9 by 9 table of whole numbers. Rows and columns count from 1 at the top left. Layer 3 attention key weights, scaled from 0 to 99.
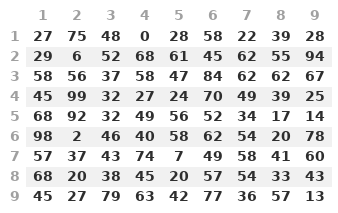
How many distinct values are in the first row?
8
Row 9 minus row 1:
18 -48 31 63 14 19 14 18 -15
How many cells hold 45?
4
